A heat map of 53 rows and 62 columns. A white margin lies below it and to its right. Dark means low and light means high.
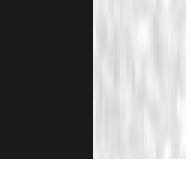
It is made of 1 by 2 panels. Panel 1,1: very low, flat. Panel 1,2: very high, streaked downward, faint in contrast.
